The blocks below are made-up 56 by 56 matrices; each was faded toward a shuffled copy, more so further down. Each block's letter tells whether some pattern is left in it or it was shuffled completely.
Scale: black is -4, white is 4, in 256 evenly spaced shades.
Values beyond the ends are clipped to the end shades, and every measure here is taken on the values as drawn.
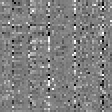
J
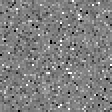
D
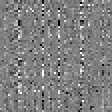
J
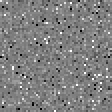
D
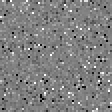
D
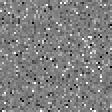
D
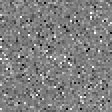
D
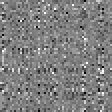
J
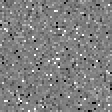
D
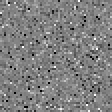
D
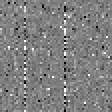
J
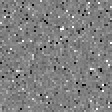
D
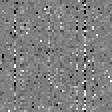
J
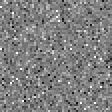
D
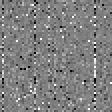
J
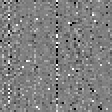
J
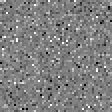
D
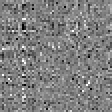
J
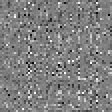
J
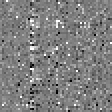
J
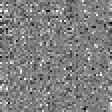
J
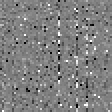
J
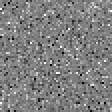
D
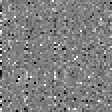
J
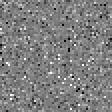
D
